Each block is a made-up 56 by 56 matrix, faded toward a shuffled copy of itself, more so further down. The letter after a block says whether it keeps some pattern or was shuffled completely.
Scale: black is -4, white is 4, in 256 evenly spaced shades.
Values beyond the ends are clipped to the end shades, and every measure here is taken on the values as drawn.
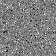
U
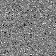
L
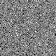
L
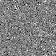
U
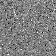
U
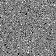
U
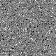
L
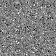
L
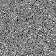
L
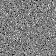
U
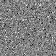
U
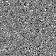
L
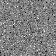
L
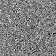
L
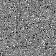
U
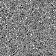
U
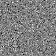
L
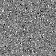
L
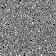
L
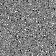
U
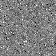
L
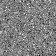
U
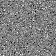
U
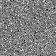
L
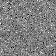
L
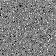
L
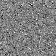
U
